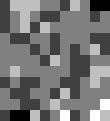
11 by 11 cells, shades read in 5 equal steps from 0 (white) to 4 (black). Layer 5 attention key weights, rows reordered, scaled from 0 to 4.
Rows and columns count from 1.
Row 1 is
3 1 1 1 2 2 3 1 2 4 4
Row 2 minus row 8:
0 0 -2 -1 1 1 -1 -1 0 2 0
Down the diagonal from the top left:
3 2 1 2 2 1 2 3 2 2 1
